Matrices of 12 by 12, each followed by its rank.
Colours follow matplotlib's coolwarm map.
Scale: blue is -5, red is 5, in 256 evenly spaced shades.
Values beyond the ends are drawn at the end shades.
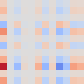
one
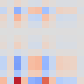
one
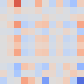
two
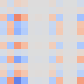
one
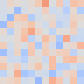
full rank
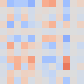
two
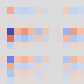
one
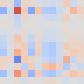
two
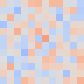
full rank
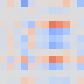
two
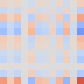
one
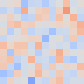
full rank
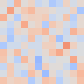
full rank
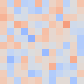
full rank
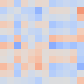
two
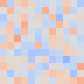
full rank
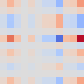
one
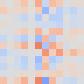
two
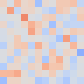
full rank
